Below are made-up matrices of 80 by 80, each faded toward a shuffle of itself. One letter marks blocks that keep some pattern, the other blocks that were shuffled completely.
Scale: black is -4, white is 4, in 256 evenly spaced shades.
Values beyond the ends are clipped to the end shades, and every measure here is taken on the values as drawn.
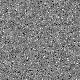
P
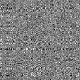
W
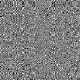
W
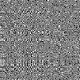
W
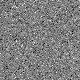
P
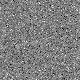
P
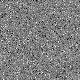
P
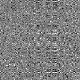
W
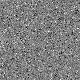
P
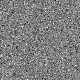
P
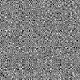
W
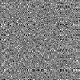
W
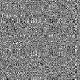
W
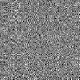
W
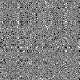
W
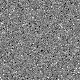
P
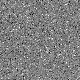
P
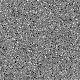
P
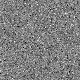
P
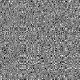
W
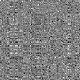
W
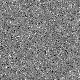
P
